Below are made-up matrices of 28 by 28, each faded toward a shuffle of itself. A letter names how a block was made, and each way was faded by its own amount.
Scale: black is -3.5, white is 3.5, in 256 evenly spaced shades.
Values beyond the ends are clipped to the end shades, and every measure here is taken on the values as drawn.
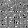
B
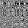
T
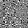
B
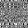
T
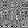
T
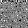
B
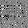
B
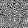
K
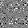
B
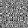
K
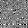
K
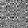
T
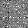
B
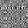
T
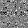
B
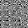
K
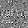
B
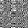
T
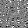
B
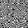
B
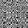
T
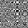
T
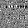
K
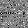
B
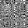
T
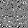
B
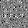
B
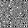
B
